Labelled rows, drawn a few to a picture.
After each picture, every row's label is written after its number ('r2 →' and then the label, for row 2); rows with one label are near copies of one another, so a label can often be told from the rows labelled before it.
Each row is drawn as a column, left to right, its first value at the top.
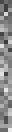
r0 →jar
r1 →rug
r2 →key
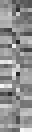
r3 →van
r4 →van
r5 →van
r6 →jar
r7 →rug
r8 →key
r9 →key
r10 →key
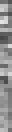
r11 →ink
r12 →ink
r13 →jar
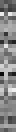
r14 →rug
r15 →jar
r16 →rug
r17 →rug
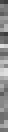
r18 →jar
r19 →jar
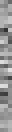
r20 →van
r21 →van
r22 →ink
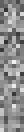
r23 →key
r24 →rug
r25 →ink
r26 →van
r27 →jar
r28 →rug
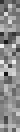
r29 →jar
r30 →rug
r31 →ink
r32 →jar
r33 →key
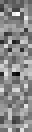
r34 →rug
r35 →jar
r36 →key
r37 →rug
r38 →rug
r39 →key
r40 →van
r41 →jar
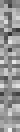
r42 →van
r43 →ink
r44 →key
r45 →van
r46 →van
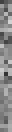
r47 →jar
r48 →rug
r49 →ink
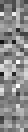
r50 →rug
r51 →jar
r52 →jar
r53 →rug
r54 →van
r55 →key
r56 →jar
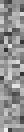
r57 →ink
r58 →key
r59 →jar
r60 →van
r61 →van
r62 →rug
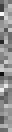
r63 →rug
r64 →van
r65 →ink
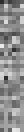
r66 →jar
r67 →ink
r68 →jar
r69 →key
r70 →key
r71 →ink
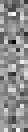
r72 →ink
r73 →key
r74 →rug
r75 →rug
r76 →key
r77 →van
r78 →jar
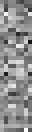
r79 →ink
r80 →rug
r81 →van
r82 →van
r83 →jar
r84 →jar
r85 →key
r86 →rug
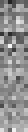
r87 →key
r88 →ink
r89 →jar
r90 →key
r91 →ink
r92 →ink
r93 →key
